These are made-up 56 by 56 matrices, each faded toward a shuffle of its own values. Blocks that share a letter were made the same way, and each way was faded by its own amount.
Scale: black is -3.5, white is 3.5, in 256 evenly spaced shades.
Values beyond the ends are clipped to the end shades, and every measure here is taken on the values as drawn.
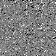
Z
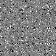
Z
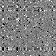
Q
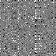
Q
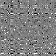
Q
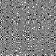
Q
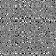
Q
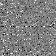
Z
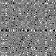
Q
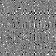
Q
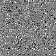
Z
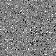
Z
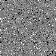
Z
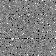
Z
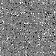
Z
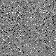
Z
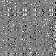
Q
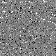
Z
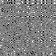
Q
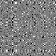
Q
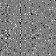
Q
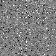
Z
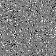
Z
